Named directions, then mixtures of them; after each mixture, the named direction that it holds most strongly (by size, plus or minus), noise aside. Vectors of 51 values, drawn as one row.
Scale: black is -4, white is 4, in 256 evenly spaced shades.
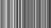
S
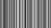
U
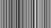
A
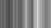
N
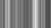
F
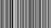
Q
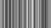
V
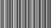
S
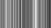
F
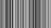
Q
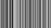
Q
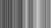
N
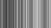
N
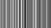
S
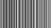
A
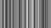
V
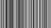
A
